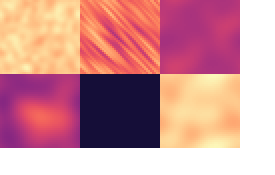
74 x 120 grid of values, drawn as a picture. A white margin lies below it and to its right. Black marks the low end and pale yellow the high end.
It is made of 2 by 3 panels. Panel 1,1: very high, blotchy, faint in contrast. Panel 1,2: high, slanting down to the right. Panel 1,3: middling, smooth, faint in contrast. Panel 2,1: middling, smooth. Panel 2,2: very low, flat. Panel 2,3: very high, smooth, faint in contrast.
